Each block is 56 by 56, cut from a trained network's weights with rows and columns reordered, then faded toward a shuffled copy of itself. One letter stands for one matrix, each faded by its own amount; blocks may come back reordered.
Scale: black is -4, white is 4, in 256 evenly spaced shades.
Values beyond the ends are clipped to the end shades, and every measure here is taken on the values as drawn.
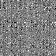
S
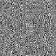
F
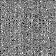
S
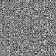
F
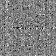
S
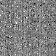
S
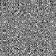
F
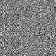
F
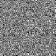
F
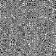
F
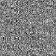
F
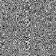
F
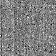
S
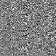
F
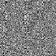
F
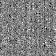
S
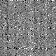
S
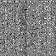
S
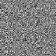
F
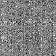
S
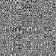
F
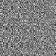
F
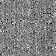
S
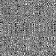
F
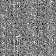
S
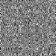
F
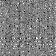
S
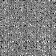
S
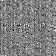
S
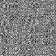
F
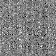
S
